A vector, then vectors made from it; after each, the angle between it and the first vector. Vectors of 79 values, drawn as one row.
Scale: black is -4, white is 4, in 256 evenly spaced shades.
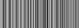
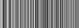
nearly parallel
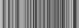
partly aligned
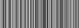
nearly parallel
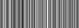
nearly opposite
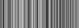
partly aligned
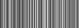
nearly opposite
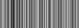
partly opposed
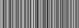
nearly parallel
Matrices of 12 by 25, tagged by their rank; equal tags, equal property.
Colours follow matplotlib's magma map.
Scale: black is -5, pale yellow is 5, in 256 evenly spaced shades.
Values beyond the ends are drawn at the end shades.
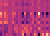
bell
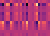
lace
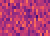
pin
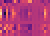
bell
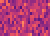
pin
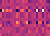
bell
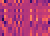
bell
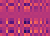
lace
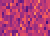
pin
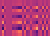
lace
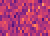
pin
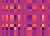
lace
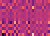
bell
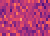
pin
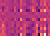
bell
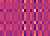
lace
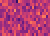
pin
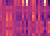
bell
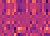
bell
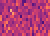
pin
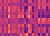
bell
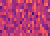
pin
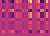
lace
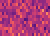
pin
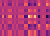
lace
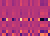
lace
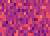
pin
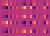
lace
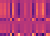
lace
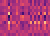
bell
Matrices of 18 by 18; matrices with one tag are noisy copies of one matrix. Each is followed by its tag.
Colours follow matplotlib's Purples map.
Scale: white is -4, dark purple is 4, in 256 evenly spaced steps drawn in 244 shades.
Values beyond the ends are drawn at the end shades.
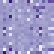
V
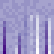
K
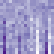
K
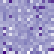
V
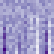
K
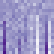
K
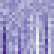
K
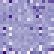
V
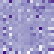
V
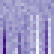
K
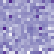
V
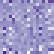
V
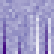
K
